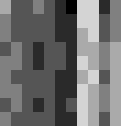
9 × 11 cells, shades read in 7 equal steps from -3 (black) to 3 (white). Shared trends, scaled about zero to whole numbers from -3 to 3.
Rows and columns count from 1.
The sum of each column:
-1 -5 -9 -11 -9 -16 -18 15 13 -6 6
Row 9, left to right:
0 -1 -1 -1 -1 -2 -2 2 1 -1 1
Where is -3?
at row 1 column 7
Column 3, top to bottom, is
-1 -1 -1 -1 -1 -1 -1 -1 -1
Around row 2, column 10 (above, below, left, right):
-2 -1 2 0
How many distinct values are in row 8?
5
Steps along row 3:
down same same same down same up up down up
